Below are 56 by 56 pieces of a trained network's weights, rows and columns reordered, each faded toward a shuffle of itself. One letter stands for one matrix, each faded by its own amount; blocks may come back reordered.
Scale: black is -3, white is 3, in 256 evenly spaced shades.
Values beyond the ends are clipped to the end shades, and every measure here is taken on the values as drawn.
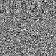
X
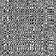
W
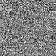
X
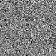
X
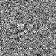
X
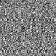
X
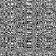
W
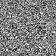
X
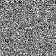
X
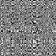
W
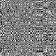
W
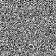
X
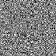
X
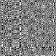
W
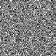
X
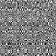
W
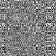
W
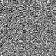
X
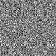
X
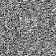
X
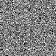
X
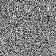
X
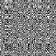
W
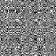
W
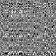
W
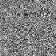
X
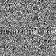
X
